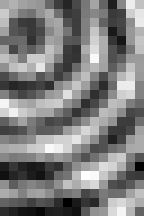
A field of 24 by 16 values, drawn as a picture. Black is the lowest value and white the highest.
On average the colour sits 50% of the way up the scale. Concentric rings centre on the top left. No row or column stands out. The ninth with the lowest average is the bottom left.
